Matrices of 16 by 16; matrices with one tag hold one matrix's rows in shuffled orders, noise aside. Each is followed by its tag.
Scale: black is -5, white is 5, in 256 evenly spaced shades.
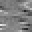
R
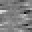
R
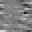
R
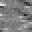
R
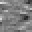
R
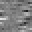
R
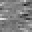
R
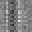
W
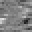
R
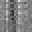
W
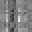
W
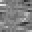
R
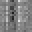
W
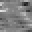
R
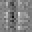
W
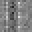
W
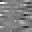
R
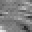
R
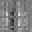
W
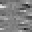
R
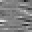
R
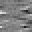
R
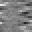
R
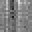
W
